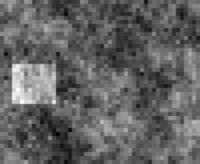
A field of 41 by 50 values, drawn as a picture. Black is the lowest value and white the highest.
The texture is blotchy. The ninth with the highest average is the middle left. An odd patch, higher than its surroundings, sits in the middle left. Neither half mirrors the other. On average the colour sits 40% of the way up the scale.
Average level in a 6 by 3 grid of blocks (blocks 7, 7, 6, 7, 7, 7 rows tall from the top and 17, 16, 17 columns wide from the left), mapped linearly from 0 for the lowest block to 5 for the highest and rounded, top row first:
2 0 1 / 2 0 1 / 4 1 1 / 5 2 1 / 0 3 2 / 0 1 2
